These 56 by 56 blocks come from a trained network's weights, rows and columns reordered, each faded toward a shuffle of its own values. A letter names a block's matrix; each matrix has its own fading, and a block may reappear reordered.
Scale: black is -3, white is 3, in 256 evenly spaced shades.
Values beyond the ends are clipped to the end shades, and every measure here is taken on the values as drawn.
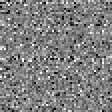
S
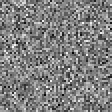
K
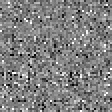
S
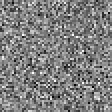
K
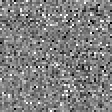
S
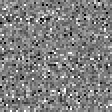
S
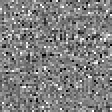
S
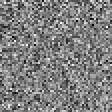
K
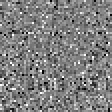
S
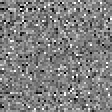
S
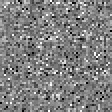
S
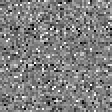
S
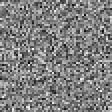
K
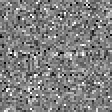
S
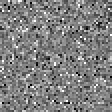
S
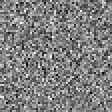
K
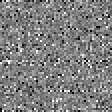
S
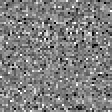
S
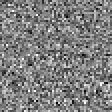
K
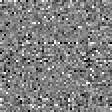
S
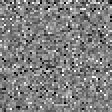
S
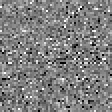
S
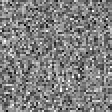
K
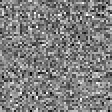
K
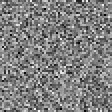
K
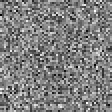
K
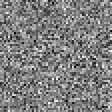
K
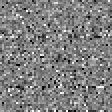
S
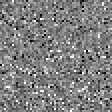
S
